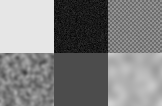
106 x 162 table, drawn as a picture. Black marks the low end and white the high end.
The table splits into 2 rows of 3 panels. Panel 1,1: very high, flat. Panel 1,2: very low, fine-grained, faint in contrast. Panel 1,3: middling, checkered. Panel 2,1: middling, blotchy. Panel 2,2: low, flat. Panel 2,3: high, smooth, faint in contrast.
